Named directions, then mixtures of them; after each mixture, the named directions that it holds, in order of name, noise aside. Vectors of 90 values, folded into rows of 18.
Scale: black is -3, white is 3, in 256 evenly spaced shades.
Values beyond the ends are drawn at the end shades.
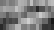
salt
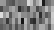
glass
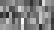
glass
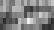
salt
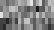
glass, salt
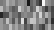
glass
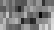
glass, salt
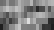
salt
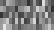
glass, salt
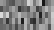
glass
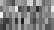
glass, salt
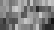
salt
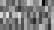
glass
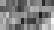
glass, salt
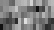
glass, salt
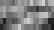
salt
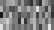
glass, salt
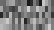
glass, salt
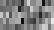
glass, salt
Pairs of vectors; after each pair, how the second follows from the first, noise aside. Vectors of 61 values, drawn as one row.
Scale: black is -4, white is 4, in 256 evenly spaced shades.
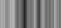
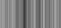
shrunk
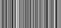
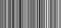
shuffled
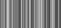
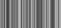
negated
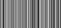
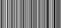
shuffled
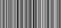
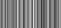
negated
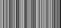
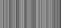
shrunk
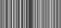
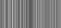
shrunk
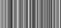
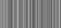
shrunk
